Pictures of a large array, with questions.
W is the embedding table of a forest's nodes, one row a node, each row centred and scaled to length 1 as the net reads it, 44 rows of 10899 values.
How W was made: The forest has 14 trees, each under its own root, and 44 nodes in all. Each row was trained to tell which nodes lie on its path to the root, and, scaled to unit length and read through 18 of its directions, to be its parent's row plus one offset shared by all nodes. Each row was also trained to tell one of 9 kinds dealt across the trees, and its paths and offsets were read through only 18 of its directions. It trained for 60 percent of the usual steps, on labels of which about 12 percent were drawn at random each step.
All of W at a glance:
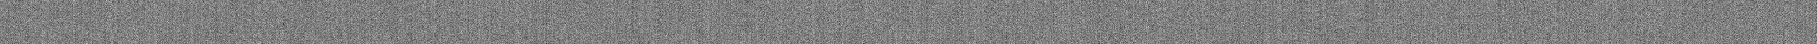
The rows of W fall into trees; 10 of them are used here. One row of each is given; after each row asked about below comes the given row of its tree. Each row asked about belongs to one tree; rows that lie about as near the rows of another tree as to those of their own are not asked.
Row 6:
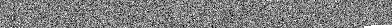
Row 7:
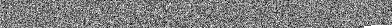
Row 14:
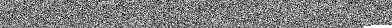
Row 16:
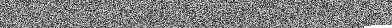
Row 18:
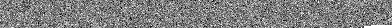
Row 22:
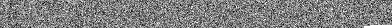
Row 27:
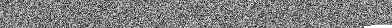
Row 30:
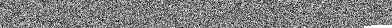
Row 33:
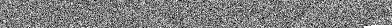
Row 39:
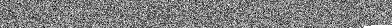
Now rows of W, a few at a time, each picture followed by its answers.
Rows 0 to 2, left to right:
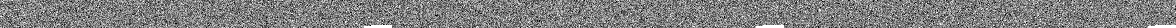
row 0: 30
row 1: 22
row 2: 22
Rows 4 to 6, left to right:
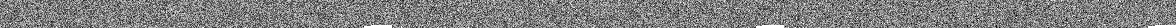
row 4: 30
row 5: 18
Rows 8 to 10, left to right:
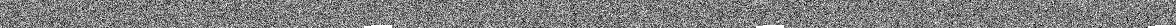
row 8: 30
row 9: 39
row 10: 18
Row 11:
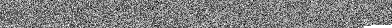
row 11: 14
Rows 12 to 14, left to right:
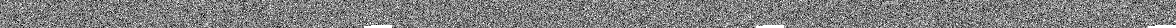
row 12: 6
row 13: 22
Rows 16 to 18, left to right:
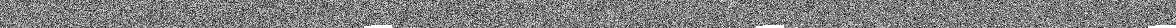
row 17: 14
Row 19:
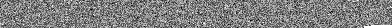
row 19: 6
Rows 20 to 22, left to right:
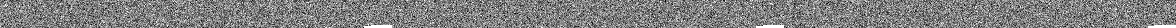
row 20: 6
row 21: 7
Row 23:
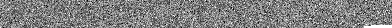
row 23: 14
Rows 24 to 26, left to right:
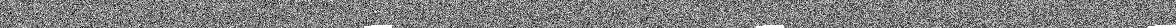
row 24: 16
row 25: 22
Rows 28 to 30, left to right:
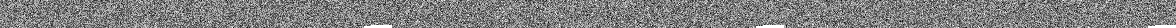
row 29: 27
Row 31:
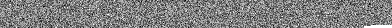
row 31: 30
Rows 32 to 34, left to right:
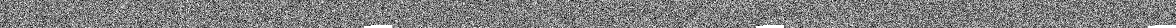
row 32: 7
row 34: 39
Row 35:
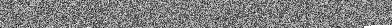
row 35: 27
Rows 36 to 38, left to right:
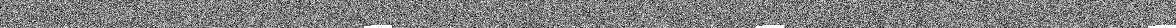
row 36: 33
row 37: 18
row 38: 27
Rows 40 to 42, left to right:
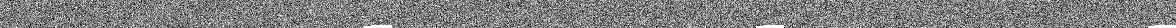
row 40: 14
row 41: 33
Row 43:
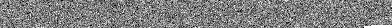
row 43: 33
